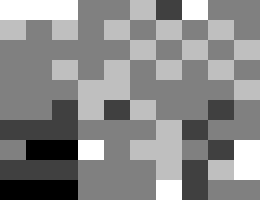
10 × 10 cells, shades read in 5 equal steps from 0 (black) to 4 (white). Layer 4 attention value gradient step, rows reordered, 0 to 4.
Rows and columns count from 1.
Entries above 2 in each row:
5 5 3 4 3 2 1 4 3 1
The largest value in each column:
4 4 4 4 3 3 4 4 3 4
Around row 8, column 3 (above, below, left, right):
1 1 0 4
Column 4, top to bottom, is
2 2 2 2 3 3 2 4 2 2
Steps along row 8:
down same up down up same down down up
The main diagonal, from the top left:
4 2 2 2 3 3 3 2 3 2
